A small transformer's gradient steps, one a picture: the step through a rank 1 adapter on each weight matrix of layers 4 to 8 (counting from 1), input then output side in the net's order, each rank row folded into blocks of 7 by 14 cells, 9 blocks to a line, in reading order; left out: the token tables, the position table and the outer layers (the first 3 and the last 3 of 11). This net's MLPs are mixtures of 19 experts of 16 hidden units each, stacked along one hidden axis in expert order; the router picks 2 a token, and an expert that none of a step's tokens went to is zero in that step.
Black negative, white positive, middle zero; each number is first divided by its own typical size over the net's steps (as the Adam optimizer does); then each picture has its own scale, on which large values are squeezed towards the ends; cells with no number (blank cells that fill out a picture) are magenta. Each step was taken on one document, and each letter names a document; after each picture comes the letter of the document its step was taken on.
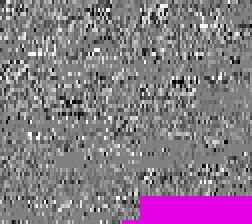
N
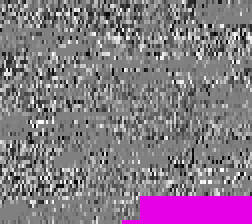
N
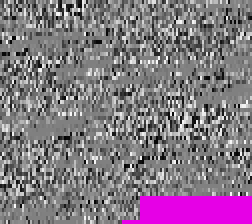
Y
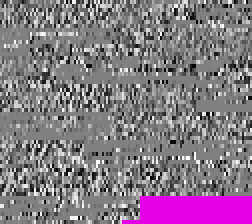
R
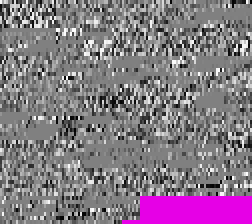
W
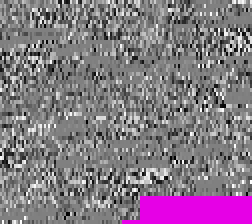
Y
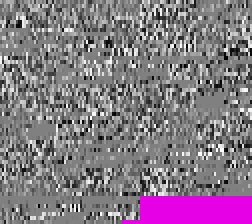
W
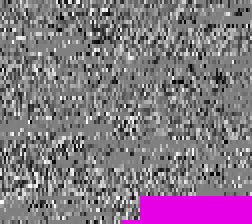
N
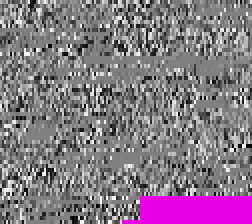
W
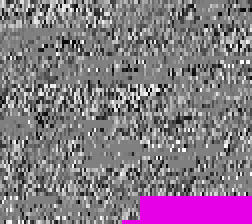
R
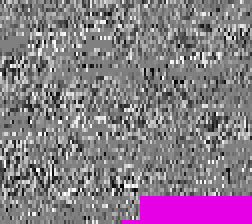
N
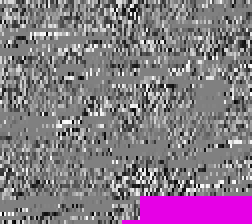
W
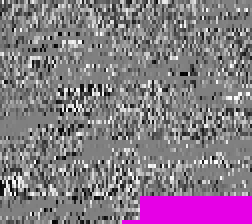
R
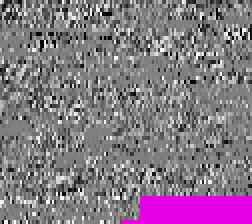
N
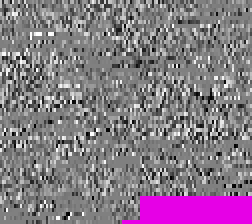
Y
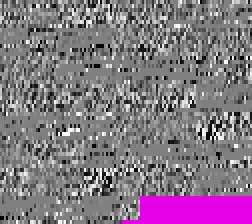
R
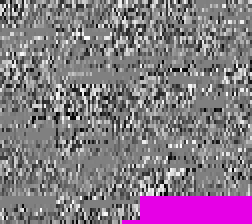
W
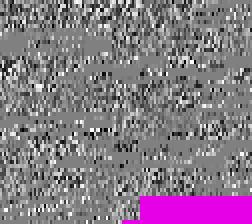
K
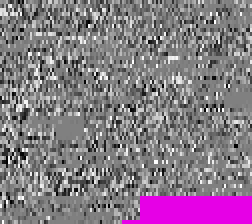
Y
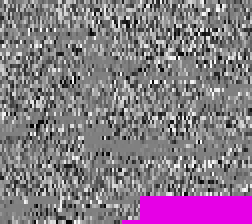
R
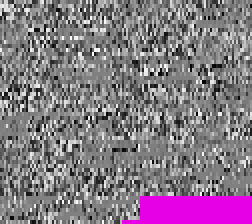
R
